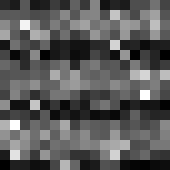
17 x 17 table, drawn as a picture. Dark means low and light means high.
Seam: none. Odd rows or columns: none. Stripes: horizontal, repeating 3 times. Slope: none.
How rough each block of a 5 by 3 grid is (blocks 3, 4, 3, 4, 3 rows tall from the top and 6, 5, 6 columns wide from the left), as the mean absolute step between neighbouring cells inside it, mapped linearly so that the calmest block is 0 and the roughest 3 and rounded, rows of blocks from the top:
112 | 213 | 002 | 310 | 211
